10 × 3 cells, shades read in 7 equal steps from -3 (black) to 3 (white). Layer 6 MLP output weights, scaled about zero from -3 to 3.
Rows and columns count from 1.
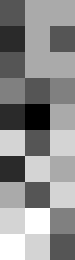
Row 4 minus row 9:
-2 -4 0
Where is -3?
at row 5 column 2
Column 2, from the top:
1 1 1 -1 -3 -1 2 -1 3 2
